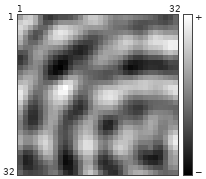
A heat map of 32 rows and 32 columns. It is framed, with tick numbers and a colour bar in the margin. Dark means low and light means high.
No overall slope runs across the table. Rings spread out from the bottom right. Stripes running across repeat 3 times from top to bottom. The halves do not mirror each other. There are no lone odd cells.
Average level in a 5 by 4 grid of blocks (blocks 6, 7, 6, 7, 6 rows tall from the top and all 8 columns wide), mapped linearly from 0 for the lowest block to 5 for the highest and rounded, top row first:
4433 | 2022 | 4454 | 3324 | 1221
